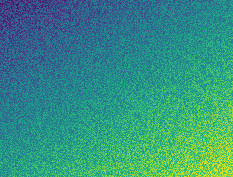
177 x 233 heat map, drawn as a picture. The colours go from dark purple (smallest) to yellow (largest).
Ninth with the lowest average: top left. Average level on the scale: 50%. Stripes: none. Ninth with the highest average: bottom right. Odd rows or columns: none. Grain: fine. Mirror symmetry: none. Slope: up to the bottom right. Histogram: bell-shaped.
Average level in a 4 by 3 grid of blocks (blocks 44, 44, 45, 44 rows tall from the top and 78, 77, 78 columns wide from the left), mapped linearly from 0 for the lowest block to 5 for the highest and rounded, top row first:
0 1 2 | 1 2 3 | 2 3 4 | 3 4 5
